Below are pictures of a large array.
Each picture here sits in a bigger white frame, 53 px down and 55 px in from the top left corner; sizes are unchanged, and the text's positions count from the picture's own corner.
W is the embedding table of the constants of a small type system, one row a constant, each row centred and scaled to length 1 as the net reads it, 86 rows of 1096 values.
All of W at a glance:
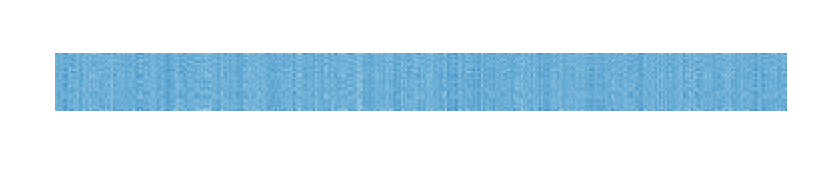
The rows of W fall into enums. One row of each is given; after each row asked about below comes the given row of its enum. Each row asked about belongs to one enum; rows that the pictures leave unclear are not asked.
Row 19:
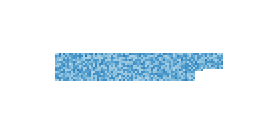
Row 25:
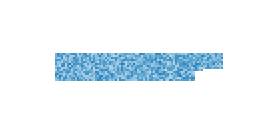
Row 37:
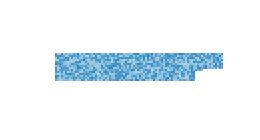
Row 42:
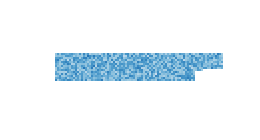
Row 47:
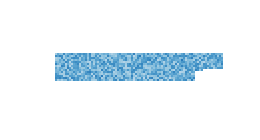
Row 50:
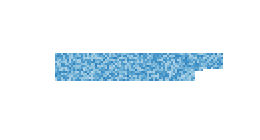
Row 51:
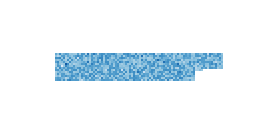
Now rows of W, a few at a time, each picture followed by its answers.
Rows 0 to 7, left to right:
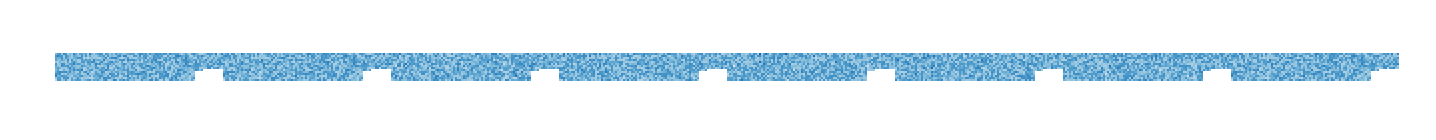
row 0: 50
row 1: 50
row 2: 25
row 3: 19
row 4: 51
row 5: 42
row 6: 37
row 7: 50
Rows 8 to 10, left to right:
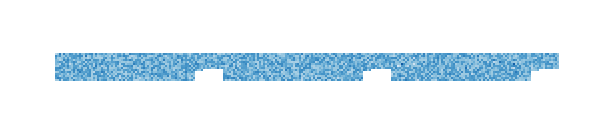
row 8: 19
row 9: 47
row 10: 51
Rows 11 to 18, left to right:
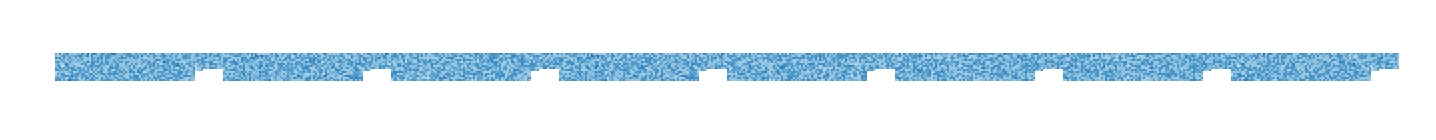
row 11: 51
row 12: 42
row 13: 50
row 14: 42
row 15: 37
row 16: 19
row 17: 19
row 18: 51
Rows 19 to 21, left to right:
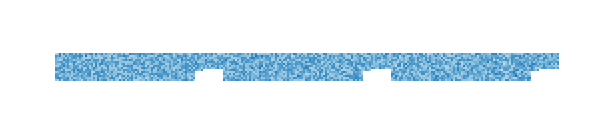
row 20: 42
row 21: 25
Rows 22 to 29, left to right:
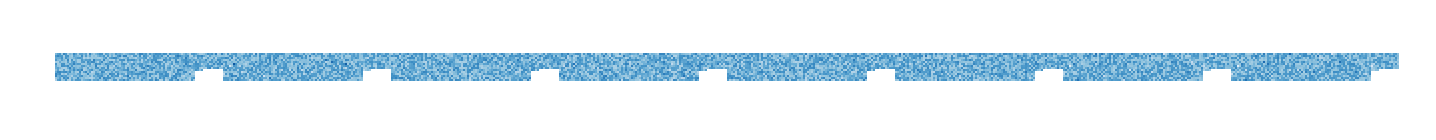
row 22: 50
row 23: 51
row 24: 47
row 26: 47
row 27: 19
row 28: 51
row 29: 51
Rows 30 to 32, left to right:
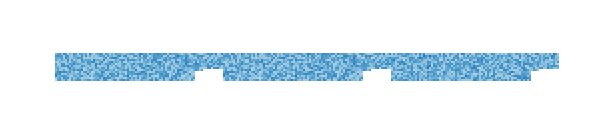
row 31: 50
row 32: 42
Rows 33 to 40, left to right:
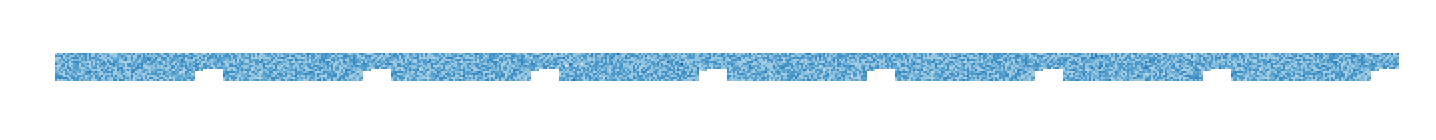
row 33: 47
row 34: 50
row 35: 50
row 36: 51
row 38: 50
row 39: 42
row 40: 50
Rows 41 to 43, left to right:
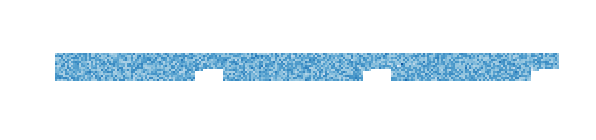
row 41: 47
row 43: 51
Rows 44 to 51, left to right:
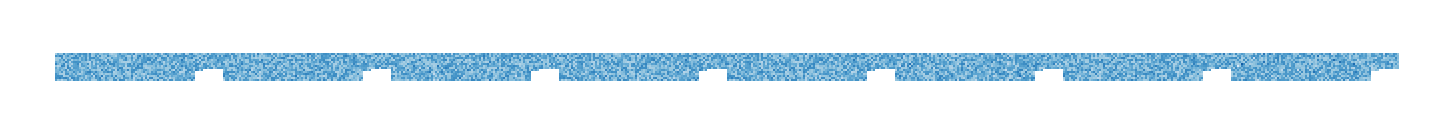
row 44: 47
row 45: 50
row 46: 37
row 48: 47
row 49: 25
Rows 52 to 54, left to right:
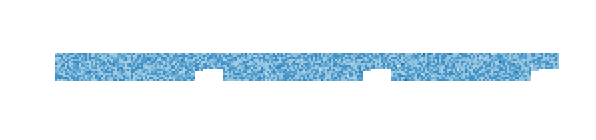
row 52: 47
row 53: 37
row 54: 51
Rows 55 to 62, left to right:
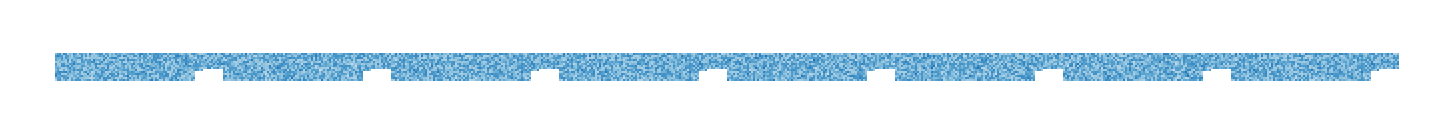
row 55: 50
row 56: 37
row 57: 19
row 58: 19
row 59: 42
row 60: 42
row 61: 25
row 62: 19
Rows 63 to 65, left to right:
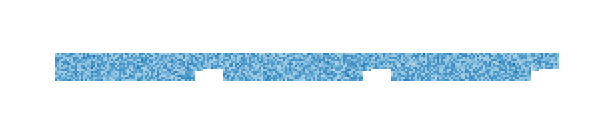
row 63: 42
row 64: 25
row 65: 51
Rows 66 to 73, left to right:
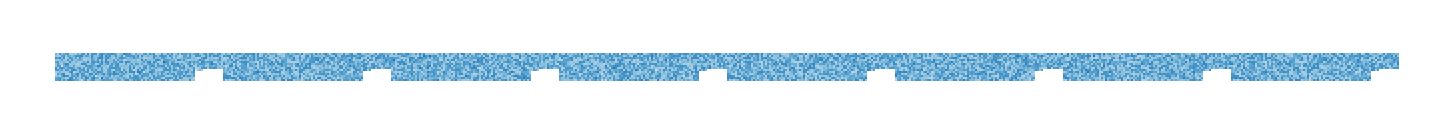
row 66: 51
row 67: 47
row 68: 42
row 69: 37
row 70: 47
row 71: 50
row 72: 19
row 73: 47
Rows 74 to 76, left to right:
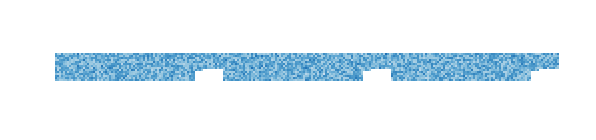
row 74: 37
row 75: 42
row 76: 50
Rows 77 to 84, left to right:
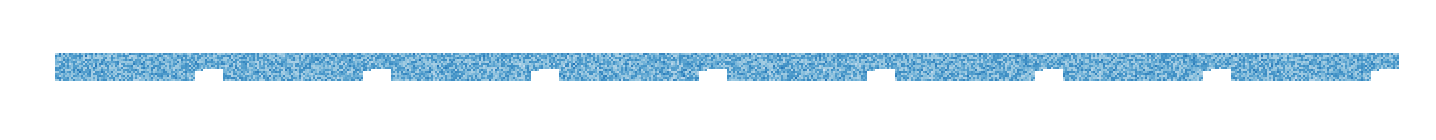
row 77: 19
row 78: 47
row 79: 37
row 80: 25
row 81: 37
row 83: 50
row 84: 19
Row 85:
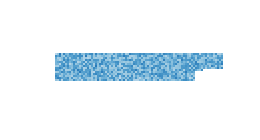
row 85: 19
